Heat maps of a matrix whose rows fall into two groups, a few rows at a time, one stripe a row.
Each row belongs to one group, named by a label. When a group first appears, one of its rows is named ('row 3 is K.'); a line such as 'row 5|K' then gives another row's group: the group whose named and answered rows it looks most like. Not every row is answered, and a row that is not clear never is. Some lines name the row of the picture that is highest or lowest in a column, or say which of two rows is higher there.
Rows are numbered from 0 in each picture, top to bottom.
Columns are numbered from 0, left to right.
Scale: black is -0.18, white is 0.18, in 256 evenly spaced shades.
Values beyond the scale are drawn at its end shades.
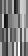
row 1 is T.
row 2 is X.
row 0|T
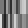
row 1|X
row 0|T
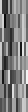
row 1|T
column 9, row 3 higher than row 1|Yes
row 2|T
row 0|X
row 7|T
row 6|T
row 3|X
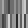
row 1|X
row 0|T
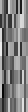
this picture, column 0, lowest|1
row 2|X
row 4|X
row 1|T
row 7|X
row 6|X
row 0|X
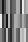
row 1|X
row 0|X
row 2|T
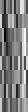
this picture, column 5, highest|1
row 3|T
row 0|T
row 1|X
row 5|T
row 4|X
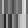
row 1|T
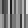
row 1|X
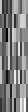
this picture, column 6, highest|2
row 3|X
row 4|X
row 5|X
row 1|T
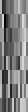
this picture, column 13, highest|6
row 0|X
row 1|T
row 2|T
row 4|T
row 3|T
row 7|T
